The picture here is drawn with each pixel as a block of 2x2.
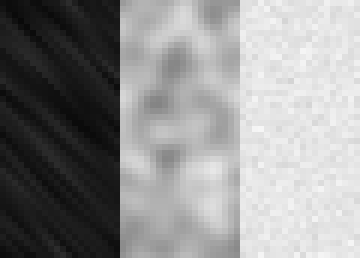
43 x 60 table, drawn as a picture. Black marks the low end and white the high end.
The table splits into one row of 3 panels. Panel 1,1: very low, slanting down to the right, faint in contrast. Panel 1,2: high, blotchy. Panel 1,3: very high, fine-grained, faint in contrast.
